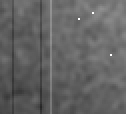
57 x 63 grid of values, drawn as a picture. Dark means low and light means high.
Lone odd cells: 3, each higher than its neighbours. Mirror symmetry: none. Odd lines: columns 7, 21 and 26. Slope: up to the top right. Ninth with the highest average: top right.
